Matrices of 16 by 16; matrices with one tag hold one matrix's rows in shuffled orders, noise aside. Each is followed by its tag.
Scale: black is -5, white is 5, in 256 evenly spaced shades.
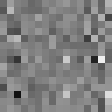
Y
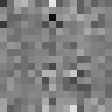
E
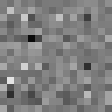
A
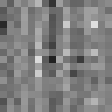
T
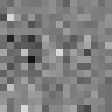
A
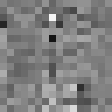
E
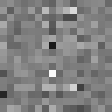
E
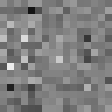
A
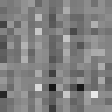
T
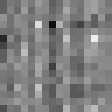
T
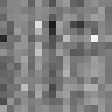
T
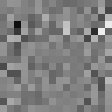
Y
